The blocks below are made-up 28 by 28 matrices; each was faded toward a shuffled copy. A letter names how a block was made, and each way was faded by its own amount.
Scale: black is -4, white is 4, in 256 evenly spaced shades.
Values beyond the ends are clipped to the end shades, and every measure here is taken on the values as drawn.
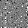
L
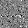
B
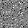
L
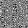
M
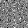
L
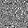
L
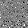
B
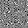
M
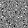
L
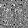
M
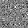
M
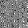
M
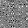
L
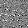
B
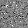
B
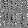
M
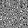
M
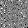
L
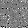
B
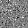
L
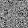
L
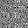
M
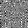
M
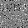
B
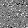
B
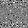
B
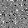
B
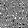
M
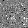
L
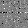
B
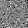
M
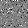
B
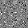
M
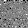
B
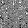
L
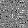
M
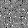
L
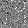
L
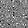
M
